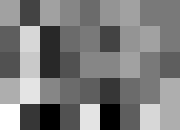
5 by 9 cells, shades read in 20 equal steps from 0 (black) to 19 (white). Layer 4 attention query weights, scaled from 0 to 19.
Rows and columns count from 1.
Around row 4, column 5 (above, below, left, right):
10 17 8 4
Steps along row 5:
down down up up down up up down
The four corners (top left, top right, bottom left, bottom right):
12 9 19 13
